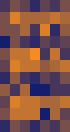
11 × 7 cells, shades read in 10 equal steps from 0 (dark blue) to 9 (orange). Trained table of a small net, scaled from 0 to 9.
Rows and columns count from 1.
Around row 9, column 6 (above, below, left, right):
2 6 6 7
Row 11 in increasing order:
1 1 2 3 3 4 4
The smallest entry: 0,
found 4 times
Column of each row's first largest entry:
2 2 5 2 4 2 2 3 2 2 2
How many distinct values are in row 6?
5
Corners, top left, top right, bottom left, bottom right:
2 4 1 4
